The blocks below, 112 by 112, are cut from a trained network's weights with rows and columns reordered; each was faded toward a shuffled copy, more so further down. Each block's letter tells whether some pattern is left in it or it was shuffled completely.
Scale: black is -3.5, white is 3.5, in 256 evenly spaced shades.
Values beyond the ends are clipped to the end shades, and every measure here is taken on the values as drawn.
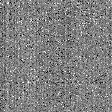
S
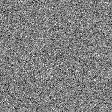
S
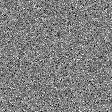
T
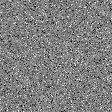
T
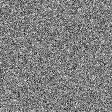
T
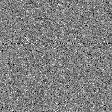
S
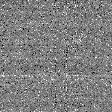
S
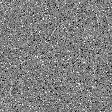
T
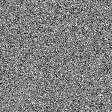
T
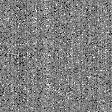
S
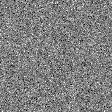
T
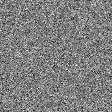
T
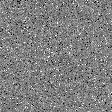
T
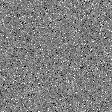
T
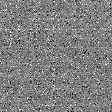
S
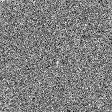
S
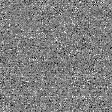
S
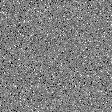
T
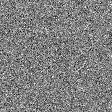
T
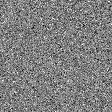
T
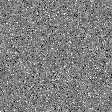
T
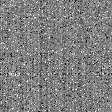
S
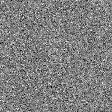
S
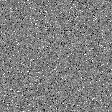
T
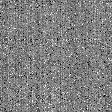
S
